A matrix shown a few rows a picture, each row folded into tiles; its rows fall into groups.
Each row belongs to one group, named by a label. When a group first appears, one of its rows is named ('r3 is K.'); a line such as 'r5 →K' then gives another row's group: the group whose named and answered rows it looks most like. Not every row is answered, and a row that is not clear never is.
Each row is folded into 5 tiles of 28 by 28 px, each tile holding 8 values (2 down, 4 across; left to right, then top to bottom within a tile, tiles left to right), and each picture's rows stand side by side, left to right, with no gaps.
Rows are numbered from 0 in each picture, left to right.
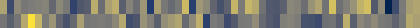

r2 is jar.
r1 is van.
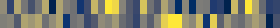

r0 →van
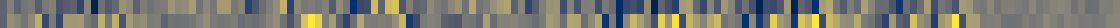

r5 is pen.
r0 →pen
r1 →jar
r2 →van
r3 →jar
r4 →pen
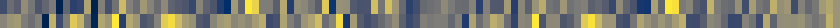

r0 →pen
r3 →pen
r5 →jar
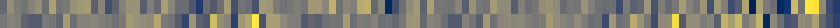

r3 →jar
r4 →pen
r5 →van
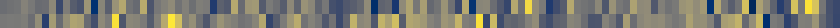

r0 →pen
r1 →van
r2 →pen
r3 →van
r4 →jar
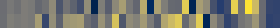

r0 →pen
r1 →van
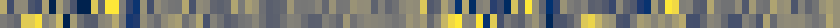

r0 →van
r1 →van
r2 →jar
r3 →van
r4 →van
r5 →jar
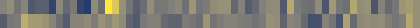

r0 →van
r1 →jar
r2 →jar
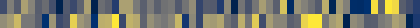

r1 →pen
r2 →van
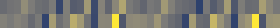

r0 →pen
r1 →pen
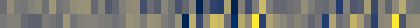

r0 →jar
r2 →pen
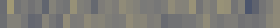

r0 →jar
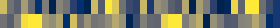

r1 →van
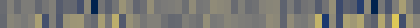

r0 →pen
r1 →jar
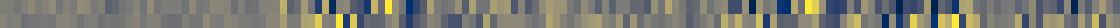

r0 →jar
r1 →jar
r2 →van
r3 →jar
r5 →van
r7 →pen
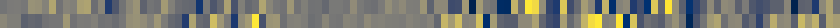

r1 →pen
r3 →van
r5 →pen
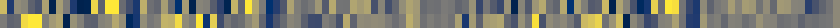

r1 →van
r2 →jar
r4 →van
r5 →jar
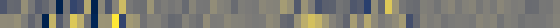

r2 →van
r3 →jar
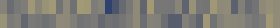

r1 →jar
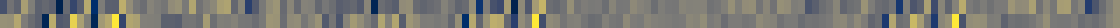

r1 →jar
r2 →pen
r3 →pen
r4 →jar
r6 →pen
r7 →jar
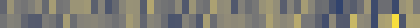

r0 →jar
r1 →jar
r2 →pen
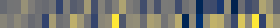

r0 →pen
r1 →pen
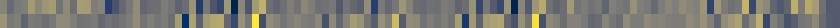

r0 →jar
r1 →pen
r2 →pen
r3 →pen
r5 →van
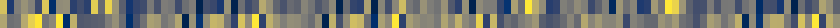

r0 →van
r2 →pen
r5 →pen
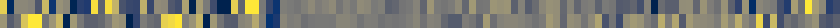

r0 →van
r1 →van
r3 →jar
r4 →pen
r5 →van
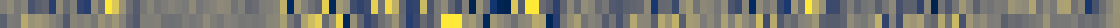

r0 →van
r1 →jar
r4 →pen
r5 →van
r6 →pen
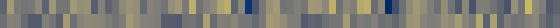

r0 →jar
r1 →jar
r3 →van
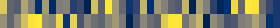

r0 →van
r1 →van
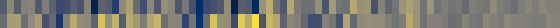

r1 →pen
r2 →jar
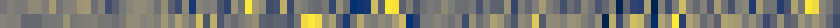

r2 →van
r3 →pen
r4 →pen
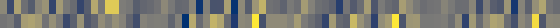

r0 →van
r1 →pen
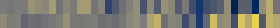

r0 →jar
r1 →pen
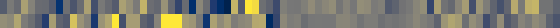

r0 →pen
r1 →van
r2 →jar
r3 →van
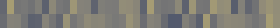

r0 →jar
